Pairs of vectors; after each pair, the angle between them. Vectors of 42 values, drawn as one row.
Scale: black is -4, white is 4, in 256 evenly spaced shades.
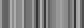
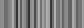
orthogonal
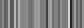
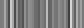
nearly opposite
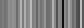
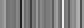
nearly opposite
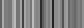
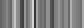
partly aligned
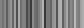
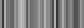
orthogonal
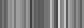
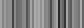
nearly opposite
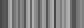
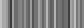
nearly opposite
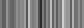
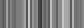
nearly parallel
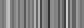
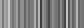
nearly parallel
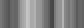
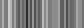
partly opposed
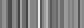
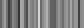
nearly parallel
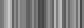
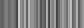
orthogonal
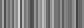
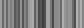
nearly opposite
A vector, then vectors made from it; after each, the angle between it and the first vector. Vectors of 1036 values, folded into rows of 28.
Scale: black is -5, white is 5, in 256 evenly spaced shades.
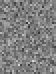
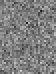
partly aligned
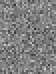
partly aligned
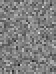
nearly opposite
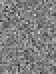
partly opposed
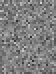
partly opposed
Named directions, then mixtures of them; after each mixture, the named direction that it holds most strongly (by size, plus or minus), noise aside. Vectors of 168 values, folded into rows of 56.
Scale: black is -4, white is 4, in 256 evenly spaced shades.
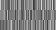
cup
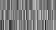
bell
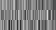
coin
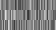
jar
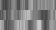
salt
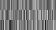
bell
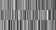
coin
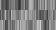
salt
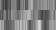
salt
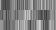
salt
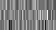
bell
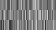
bell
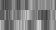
salt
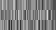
coin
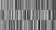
coin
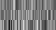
coin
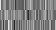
jar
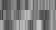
salt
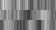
salt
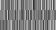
cup
